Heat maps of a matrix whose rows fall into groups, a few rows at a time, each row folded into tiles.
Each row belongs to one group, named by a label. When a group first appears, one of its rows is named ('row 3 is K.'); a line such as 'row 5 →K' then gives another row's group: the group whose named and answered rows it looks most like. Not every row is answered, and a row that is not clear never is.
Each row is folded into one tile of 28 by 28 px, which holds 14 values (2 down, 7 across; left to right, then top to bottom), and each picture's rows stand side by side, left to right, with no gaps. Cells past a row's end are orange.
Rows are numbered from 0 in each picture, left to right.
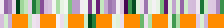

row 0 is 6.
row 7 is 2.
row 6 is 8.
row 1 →2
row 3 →8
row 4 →6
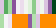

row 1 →2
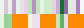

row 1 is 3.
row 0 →8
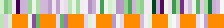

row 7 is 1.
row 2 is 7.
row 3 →6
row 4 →6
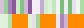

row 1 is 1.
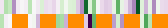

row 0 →2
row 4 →2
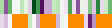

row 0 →3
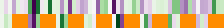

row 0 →8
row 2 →8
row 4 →7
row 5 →7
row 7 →6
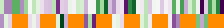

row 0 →6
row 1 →2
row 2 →7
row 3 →7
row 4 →6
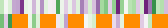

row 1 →8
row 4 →3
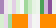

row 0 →1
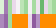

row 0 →3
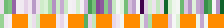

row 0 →2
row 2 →3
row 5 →1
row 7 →1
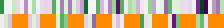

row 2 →8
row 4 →3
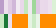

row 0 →7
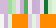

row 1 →6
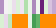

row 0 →1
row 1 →8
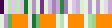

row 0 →1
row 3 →8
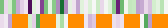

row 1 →1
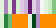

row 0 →8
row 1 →7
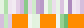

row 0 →2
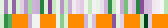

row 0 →8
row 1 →6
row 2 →8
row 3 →2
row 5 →7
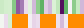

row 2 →3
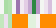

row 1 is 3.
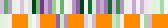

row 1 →2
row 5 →7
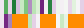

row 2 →8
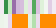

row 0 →2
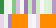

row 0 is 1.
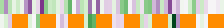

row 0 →3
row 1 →1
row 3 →8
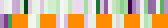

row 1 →1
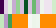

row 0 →1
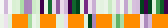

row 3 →7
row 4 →8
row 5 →3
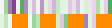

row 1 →8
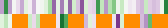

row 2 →8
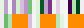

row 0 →8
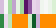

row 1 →7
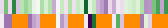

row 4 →7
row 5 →6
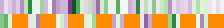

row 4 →2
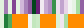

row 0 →8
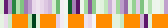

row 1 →7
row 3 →3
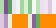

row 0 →3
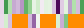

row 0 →2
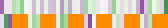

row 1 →8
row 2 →8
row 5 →1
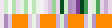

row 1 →2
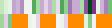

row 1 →2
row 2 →2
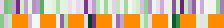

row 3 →7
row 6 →8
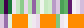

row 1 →3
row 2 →2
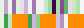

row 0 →8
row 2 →3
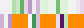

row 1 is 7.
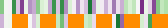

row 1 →1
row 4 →7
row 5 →1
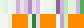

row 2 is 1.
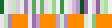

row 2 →2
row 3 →1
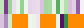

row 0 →3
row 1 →6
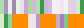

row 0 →8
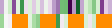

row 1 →8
